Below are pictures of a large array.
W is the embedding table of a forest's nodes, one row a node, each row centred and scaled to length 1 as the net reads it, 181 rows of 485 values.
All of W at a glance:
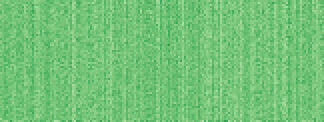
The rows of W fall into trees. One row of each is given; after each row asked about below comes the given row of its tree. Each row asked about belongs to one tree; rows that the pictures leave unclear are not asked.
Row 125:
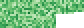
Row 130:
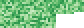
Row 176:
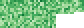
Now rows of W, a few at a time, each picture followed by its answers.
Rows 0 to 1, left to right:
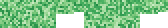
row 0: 125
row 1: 176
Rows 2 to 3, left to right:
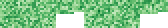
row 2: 130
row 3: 130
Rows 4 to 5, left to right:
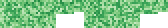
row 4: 130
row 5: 130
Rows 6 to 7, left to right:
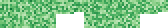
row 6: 125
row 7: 176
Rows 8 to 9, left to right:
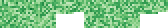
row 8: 125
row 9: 130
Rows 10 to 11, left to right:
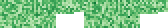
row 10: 176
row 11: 176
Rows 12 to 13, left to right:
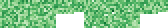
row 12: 125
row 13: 130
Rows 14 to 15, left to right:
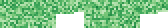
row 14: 176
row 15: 176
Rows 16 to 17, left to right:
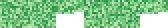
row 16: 176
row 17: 176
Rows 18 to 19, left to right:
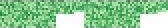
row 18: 176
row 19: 176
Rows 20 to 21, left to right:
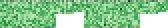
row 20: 125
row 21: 125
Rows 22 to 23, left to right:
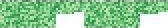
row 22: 130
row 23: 130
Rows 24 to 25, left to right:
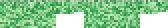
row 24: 176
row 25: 125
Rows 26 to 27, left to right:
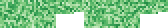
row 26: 176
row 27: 130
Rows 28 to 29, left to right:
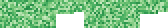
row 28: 125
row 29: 130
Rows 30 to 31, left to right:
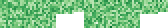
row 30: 176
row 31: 125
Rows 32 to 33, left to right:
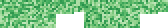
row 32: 130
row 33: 125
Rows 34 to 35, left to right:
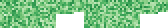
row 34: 130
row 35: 125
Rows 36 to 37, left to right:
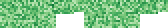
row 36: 176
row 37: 130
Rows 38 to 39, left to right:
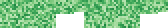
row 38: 176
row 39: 176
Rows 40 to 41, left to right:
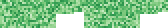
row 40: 130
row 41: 176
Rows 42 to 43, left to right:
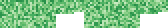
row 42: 176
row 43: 176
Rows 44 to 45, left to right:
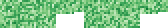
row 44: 130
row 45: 125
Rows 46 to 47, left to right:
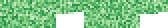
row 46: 125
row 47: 176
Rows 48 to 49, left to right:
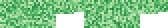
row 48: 176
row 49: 125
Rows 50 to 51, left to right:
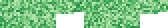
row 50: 125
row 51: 125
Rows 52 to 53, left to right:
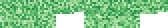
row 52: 176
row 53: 176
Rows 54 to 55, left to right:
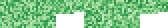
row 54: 176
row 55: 125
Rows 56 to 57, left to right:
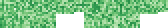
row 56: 125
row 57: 176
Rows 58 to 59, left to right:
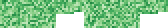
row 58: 130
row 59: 130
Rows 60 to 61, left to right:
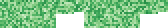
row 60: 125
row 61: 130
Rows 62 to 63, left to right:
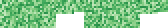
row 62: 130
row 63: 125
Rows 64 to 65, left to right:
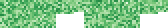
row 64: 176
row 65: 176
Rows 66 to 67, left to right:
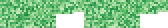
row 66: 176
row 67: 176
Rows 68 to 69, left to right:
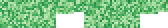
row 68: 125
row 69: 176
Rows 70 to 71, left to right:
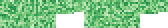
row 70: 176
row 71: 130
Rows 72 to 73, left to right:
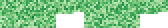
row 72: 176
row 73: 176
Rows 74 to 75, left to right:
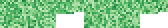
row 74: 130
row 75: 125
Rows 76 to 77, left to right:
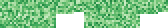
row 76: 125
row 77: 176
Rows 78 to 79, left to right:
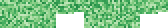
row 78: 125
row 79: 176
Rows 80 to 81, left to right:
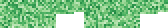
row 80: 130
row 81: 176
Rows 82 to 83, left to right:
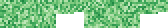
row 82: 125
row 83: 130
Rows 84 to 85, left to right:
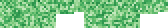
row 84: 130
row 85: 130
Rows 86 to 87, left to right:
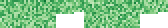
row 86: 176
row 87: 125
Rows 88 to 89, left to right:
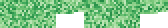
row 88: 176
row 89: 176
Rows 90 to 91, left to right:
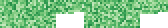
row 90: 176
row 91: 125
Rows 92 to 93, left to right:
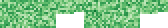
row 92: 125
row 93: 125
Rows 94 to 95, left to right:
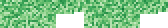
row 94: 130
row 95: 130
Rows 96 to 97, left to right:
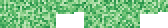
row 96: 125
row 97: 125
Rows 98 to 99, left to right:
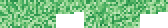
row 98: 176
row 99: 130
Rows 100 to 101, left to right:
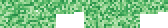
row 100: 130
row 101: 176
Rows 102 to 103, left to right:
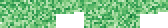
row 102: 176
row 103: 176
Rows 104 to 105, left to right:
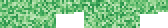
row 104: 125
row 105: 176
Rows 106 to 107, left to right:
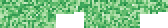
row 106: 130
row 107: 125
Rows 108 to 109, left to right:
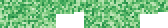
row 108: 130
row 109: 125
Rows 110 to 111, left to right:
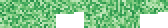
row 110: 176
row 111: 176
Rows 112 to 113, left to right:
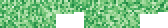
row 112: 125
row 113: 125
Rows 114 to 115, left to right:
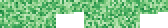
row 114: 125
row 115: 176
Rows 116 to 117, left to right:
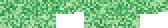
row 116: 176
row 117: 176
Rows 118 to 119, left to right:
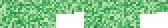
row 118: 130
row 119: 125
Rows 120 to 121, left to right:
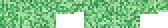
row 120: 125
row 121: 176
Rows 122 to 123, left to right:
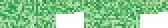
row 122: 176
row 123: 176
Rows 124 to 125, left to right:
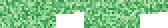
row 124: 176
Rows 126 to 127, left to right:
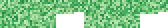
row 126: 125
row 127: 176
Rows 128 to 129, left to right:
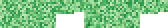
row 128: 130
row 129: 125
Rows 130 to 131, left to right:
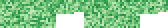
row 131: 176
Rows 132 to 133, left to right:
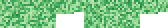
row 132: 130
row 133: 125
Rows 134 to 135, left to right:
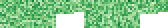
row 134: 176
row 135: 125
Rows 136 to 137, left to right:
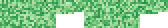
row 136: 125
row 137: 130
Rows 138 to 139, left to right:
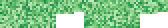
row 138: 176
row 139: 125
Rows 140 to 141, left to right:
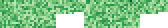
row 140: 125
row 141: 130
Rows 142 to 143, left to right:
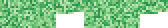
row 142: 125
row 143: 130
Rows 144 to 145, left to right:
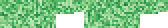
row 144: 176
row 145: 130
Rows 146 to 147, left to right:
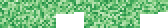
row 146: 125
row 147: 125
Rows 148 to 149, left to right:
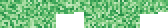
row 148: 176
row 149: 176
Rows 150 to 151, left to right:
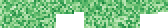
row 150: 130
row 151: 176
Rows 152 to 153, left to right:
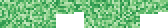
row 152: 125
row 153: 176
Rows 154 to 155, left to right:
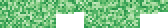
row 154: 125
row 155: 125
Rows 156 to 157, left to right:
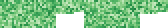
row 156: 176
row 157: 125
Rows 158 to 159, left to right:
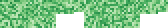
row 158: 176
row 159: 130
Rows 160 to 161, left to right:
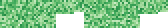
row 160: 176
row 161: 176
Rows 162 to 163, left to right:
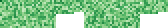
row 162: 130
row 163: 130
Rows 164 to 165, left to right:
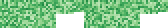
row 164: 125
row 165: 125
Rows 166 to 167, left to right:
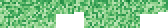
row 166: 130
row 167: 176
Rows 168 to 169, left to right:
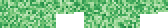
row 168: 125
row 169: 176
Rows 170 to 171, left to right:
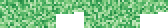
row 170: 176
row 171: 176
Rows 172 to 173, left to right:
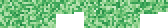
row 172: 130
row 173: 130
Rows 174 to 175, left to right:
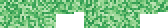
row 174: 130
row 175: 125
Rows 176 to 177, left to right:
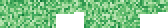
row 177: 125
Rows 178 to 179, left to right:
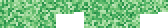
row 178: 125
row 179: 176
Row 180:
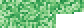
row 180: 130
